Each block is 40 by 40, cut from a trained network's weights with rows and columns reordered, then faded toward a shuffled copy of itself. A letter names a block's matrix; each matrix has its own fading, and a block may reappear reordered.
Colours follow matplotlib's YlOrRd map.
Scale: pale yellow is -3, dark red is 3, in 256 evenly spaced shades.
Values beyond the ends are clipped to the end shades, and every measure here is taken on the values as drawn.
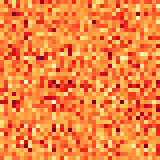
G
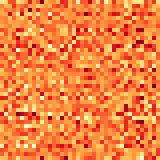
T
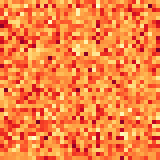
G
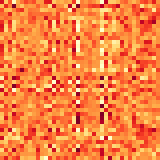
T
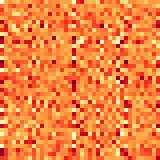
T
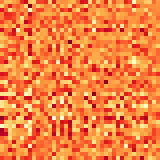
T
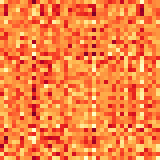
T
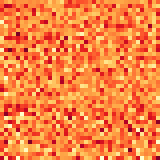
G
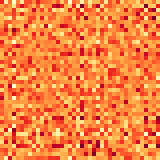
T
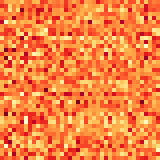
T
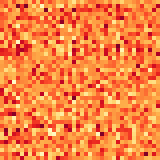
G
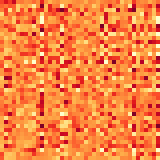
T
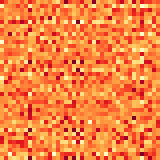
T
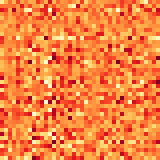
T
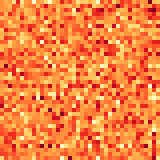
G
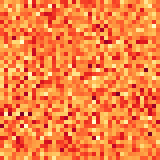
G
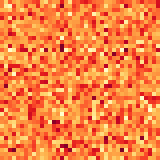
G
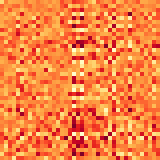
T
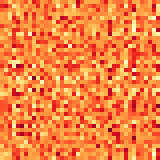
T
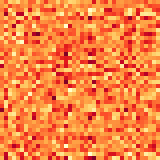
T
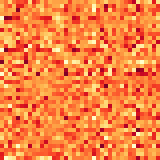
T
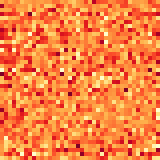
G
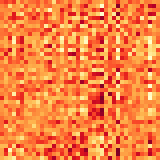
T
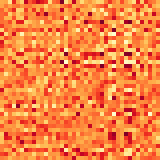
T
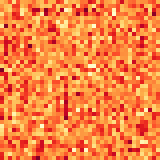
G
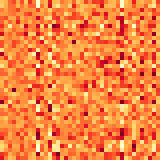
T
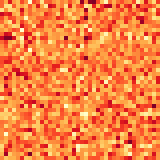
G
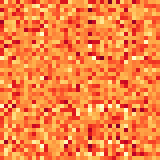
T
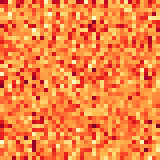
G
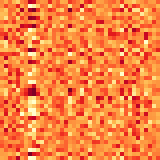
T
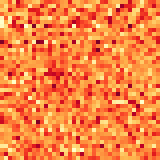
G
